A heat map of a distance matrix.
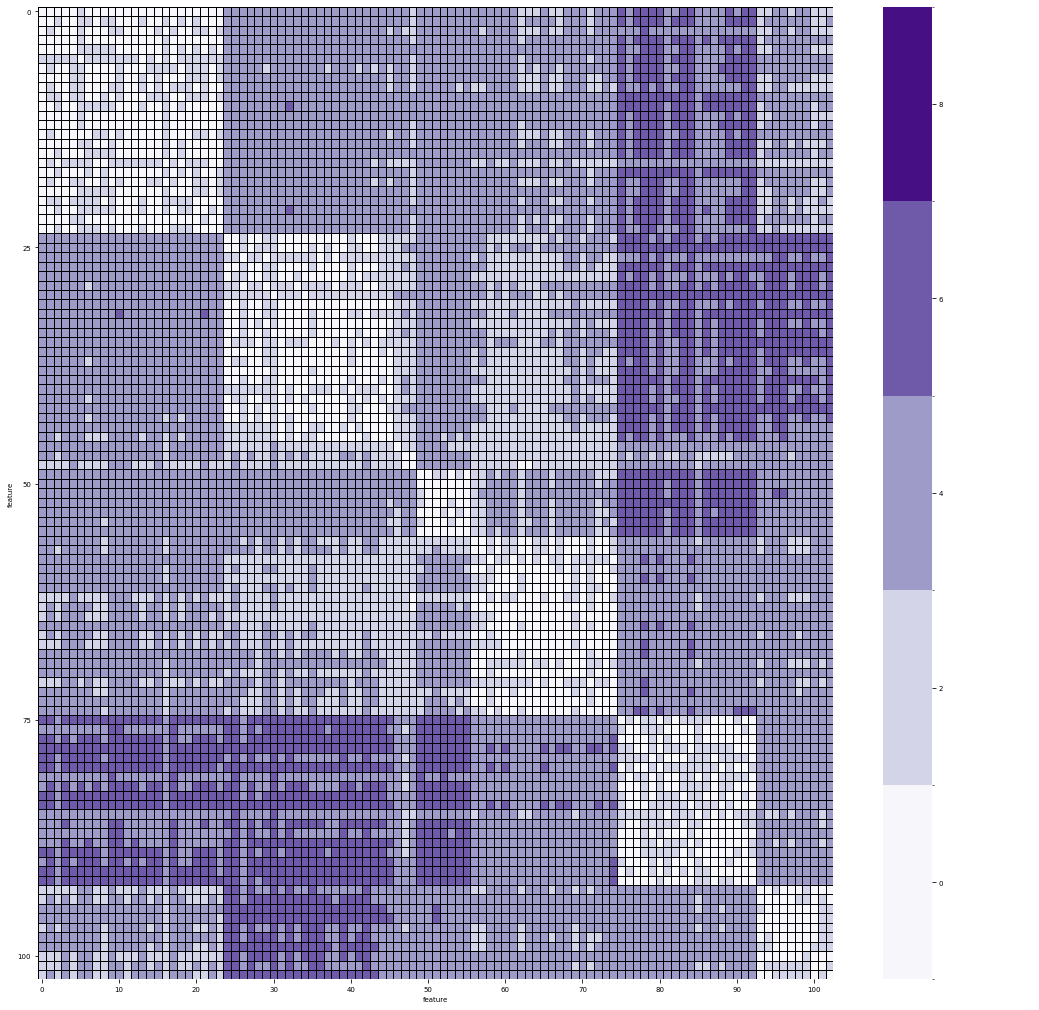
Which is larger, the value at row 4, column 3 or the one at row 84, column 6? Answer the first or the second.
the second
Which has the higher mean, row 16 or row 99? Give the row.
99
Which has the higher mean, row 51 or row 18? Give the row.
51
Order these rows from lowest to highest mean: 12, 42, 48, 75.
48, 12, 42, 75
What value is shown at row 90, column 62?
4
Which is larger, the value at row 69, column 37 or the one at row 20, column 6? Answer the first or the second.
the first
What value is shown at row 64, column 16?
2
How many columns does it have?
103
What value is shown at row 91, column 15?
6
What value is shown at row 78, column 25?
6
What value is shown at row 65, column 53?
4
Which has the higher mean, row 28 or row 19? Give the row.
19
